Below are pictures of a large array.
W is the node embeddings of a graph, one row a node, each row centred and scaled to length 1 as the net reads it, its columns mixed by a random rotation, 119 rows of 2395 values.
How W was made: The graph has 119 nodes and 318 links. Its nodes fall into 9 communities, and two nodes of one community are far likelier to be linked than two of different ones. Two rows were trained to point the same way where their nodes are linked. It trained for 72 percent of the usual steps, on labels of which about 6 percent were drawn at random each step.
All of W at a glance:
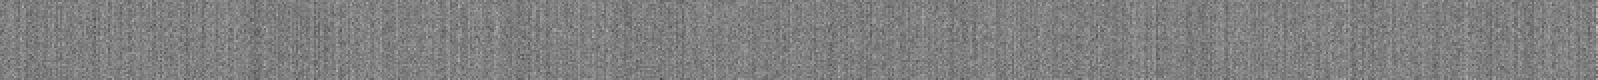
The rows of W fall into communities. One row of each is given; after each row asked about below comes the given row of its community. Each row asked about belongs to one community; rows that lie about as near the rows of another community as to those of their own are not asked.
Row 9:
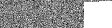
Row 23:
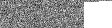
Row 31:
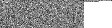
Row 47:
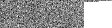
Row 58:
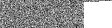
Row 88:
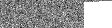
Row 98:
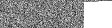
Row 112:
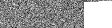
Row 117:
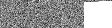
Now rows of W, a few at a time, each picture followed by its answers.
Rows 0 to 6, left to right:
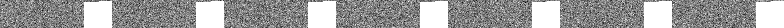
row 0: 117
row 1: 117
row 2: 23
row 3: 9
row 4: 98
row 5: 98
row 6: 31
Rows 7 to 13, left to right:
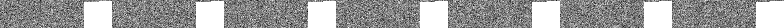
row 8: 9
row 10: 31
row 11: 47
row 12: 9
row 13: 112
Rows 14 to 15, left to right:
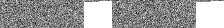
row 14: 117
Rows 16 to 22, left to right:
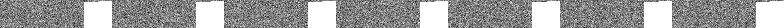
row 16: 112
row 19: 58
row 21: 58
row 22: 112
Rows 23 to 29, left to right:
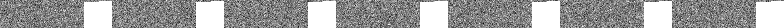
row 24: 9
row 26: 112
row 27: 117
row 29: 88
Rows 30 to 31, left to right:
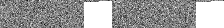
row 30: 117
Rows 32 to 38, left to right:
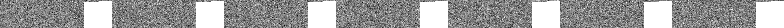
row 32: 9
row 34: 112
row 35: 47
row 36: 31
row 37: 9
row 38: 98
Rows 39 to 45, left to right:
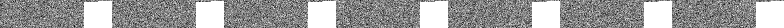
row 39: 112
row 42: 31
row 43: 117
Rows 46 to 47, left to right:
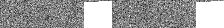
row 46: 47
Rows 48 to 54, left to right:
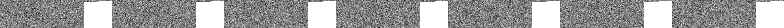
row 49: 117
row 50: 23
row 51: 23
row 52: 47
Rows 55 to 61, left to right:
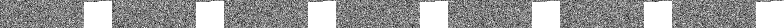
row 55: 47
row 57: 117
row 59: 23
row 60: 31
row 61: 31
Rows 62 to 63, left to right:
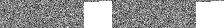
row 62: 23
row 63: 58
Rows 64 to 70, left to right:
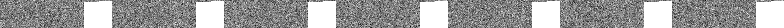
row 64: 112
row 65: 117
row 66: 98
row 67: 112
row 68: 58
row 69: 47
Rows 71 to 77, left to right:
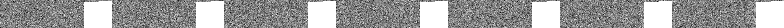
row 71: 112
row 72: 98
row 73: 117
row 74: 31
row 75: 9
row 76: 23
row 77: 117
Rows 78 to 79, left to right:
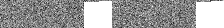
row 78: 9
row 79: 31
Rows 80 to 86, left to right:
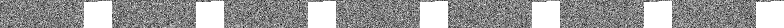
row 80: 112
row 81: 58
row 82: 23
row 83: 98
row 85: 112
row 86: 9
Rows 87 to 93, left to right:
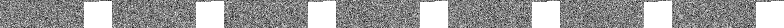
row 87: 98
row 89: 31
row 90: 47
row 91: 23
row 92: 47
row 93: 23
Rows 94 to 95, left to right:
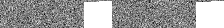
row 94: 58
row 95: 117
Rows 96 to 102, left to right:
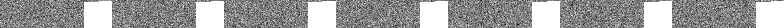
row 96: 112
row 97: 98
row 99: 58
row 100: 23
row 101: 47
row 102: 58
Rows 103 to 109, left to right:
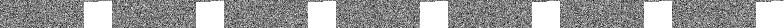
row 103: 98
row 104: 47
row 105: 58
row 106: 88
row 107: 117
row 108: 9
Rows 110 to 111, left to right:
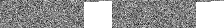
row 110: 23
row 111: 112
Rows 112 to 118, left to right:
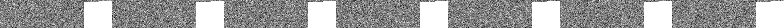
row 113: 58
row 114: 88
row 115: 88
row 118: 47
